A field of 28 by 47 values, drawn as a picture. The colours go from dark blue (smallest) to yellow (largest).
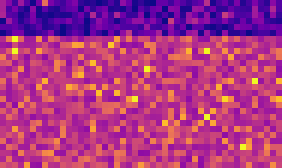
Histogram: bell-shaped. Seam: horizontal, 20% of the way down, the bottom part higher. Average level on the scale: 40%. Stripes: none.
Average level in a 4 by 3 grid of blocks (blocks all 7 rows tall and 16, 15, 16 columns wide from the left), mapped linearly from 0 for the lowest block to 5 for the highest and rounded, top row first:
0 0 0
5 5 5
5 5 5
5 5 5
